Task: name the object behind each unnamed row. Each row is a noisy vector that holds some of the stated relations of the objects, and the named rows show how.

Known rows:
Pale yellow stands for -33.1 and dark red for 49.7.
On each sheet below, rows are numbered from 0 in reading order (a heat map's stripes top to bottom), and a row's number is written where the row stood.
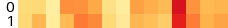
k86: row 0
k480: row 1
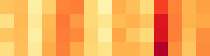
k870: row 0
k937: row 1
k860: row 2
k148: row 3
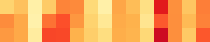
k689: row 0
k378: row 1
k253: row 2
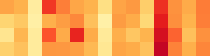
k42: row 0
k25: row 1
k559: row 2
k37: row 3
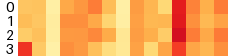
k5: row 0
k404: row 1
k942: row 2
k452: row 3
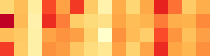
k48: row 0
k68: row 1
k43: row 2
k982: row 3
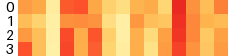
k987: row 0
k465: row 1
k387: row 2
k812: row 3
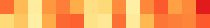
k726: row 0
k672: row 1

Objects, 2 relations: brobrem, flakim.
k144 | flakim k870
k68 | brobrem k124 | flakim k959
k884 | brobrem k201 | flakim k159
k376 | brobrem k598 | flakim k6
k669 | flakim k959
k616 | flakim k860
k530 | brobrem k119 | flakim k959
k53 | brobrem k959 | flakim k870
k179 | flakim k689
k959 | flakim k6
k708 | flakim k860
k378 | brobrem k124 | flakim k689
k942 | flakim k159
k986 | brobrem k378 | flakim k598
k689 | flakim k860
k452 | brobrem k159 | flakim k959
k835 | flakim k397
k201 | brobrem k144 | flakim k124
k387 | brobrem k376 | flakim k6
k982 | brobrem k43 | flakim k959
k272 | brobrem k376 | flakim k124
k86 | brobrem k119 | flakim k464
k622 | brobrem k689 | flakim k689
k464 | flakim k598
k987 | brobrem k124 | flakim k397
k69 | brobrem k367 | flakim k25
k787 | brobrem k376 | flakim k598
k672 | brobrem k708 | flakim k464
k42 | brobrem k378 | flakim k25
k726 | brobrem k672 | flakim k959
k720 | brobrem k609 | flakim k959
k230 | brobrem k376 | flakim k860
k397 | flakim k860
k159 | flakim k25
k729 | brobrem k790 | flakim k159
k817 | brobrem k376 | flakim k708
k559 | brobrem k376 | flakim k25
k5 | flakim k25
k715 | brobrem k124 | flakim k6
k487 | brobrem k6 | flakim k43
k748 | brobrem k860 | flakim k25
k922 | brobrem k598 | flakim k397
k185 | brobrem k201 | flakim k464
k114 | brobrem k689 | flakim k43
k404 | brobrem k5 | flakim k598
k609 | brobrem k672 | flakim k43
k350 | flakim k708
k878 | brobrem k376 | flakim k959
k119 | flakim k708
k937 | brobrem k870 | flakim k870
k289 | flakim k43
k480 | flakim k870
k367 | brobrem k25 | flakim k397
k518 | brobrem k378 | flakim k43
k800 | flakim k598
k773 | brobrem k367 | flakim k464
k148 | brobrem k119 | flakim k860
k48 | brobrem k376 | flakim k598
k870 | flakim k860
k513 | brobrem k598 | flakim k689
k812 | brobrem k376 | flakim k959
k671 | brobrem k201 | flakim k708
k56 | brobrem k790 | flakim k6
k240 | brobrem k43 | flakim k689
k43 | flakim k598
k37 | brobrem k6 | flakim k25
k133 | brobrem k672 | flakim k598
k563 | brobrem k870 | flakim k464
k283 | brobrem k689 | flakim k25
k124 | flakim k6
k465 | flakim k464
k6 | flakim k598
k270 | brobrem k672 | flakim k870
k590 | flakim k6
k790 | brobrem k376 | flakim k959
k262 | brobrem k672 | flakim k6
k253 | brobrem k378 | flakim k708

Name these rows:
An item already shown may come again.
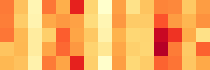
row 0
k376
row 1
k6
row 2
k144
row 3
k350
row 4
k598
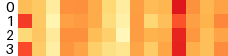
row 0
k404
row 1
k959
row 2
k487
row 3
k530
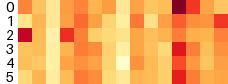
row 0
k884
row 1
k609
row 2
k68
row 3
k860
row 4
k43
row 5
k480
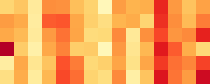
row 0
k487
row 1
k987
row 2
k262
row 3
k201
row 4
k270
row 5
k708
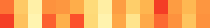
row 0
k590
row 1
k790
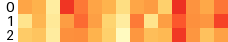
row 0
k42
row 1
k609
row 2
k289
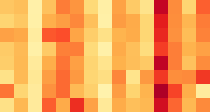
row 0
k119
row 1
k25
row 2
k987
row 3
k870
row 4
k240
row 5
k133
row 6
k185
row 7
k729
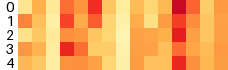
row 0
k230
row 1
k272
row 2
k114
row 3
k518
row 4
k800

